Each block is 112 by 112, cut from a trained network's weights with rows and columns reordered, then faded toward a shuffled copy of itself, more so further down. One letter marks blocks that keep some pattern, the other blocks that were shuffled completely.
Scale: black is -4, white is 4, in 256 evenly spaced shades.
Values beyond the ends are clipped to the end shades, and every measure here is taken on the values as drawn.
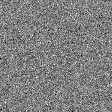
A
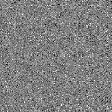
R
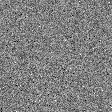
A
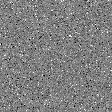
A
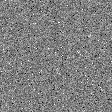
A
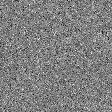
A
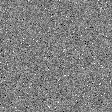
A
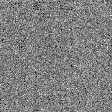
R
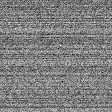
R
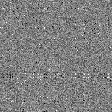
R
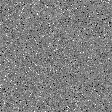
A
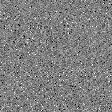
R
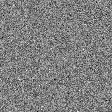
A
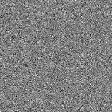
R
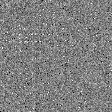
R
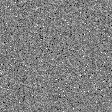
R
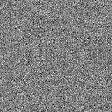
R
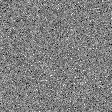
A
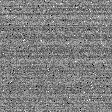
R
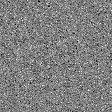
A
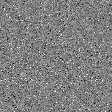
A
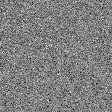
A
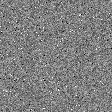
A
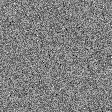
A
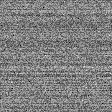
R
